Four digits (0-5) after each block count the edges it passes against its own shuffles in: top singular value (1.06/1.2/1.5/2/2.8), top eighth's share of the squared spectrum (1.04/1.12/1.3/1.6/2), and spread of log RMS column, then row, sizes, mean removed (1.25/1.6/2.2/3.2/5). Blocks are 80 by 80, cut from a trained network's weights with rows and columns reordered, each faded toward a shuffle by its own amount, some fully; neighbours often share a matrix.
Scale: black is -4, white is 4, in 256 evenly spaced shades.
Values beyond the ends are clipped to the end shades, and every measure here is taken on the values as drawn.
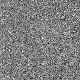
2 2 0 1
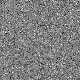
0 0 0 0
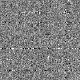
3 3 1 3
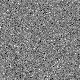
0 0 0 0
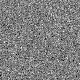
0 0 0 0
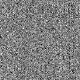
2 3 1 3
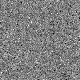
0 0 0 0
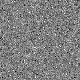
2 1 0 0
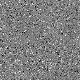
2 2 0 1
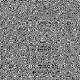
4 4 0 3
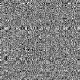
4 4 2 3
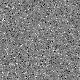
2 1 0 0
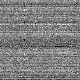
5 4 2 3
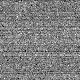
3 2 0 1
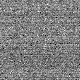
3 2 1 1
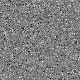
2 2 0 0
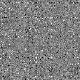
3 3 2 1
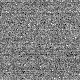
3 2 0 0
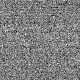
2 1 0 0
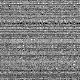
5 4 2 3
